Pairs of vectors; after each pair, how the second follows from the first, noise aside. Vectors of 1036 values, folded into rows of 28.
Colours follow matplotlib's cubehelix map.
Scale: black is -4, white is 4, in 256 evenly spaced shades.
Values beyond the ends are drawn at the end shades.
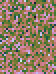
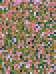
reversed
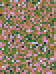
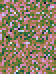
reversed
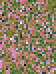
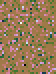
partly zeroed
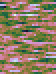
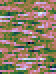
reversed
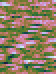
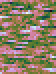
reversed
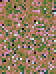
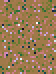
partly zeroed
